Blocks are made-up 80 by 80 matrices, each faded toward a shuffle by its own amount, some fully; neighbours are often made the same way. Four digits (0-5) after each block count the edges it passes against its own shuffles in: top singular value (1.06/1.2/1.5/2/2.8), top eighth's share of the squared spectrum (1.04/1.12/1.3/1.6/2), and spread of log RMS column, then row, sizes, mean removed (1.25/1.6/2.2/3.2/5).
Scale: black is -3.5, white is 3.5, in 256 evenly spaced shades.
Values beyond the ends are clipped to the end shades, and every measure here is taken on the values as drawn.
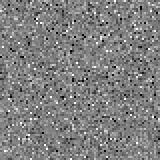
1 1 0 0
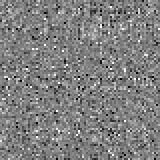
4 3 2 2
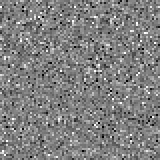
2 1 0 0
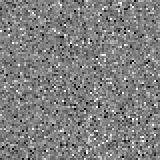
0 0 0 0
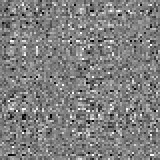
4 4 3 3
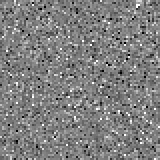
0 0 0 0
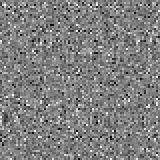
4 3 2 2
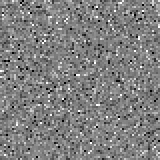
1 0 0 0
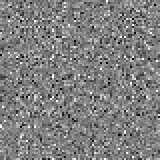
4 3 2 2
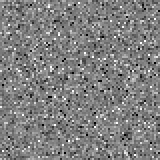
1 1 0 0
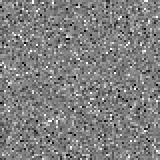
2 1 0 0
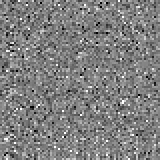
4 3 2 1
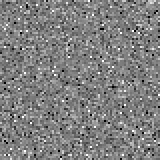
2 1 0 0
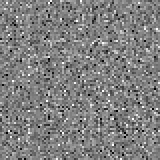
3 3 1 1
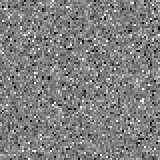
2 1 0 0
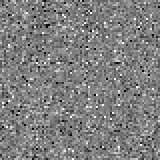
3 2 1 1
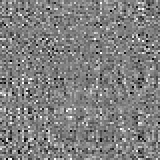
4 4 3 3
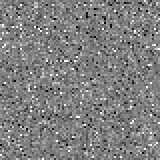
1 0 0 0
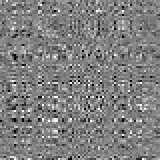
5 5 3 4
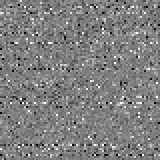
2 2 0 3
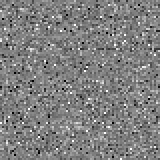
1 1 0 2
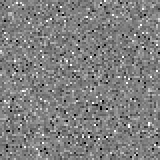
0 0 0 1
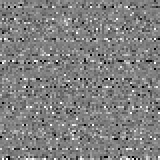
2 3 0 4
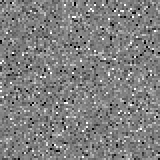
0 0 0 0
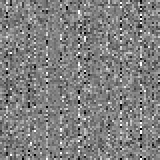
2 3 4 0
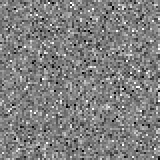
0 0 1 0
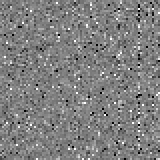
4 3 2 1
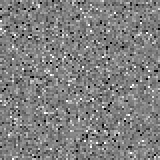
2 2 0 0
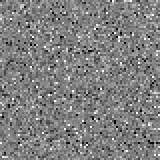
2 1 0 0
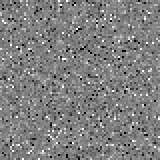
2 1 0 0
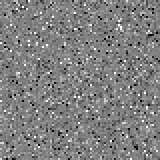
2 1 0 0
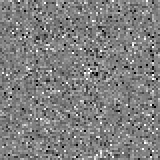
1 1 1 1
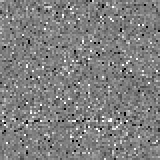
1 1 0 1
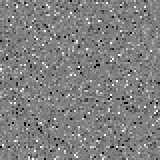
1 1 0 0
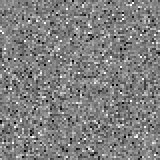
2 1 0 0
